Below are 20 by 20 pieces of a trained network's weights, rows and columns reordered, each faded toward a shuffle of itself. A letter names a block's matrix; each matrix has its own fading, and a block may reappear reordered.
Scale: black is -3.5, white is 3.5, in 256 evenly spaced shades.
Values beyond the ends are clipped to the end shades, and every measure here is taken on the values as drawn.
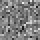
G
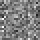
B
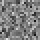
B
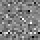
G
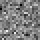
G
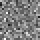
B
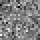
G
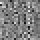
B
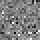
G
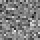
B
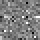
G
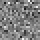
G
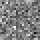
G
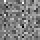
B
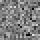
G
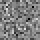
G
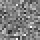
B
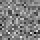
B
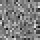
B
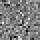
G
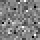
G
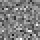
G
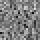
B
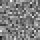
B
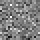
G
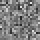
G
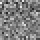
B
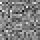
B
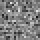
G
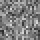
B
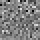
G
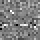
G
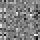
B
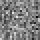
B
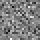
G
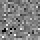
G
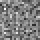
G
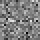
G
